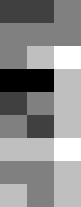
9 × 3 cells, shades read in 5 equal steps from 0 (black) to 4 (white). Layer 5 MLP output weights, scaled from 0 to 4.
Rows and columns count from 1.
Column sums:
16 16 27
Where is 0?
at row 4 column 1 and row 4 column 2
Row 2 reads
2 2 2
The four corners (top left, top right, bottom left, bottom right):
1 2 3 3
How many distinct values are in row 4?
2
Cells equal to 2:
10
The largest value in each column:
3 3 4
